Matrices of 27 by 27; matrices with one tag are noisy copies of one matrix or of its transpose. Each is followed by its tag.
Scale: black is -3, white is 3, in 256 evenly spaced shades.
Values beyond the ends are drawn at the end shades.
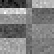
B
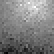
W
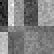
B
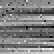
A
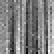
A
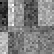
B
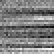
A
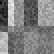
B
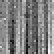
A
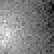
W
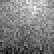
W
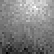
W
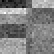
B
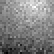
W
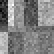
B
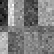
B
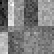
B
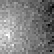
W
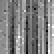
A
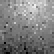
W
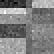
B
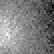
W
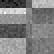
B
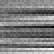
A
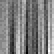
A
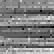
A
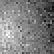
W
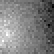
W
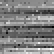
A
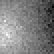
W
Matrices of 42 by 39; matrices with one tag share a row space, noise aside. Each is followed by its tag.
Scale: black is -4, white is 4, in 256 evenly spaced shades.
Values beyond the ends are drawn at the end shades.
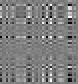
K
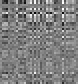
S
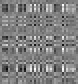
S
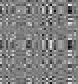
K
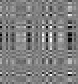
K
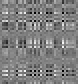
S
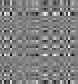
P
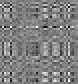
P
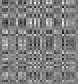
S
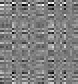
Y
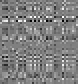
S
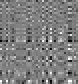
K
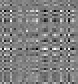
P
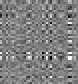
K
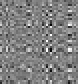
K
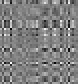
P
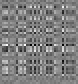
S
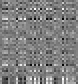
S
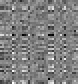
Y
